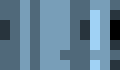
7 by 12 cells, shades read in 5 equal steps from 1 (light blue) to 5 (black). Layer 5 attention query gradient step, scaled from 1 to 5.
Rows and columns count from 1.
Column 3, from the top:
2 2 2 2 2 2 2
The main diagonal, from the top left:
3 3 2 3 2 2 2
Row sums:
30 30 33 33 30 31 30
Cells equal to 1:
5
